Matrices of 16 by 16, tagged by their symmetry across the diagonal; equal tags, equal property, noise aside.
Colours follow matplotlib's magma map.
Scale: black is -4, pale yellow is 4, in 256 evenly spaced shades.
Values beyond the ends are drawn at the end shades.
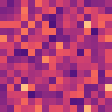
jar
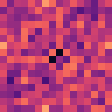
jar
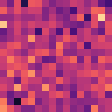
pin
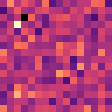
pin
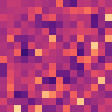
jar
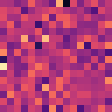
pin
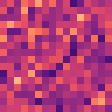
jar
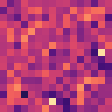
jar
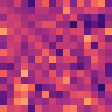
pin
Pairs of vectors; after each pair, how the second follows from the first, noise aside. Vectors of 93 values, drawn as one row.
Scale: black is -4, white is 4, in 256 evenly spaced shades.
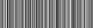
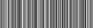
reversed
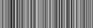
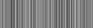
shrunk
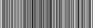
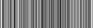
reversed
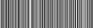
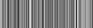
sign-scrambled
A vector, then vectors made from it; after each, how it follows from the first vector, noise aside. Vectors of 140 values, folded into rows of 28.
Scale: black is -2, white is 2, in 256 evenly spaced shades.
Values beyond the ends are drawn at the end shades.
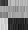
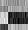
wrapped around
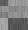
shrunk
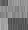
shrunk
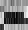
wrapped around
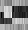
wrapped around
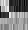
wrapped around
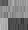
shrunk
